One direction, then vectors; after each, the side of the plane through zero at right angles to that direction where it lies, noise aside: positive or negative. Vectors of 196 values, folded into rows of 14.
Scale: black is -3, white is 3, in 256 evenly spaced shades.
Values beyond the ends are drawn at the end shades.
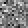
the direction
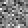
negative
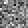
negative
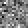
negative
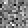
negative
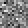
positive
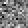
negative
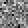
positive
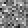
positive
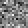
negative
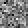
positive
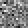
positive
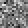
positive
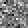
positive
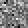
positive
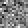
negative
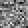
negative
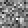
positive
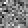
negative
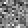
negative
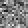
negative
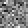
negative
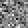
negative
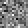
negative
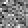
negative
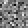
negative
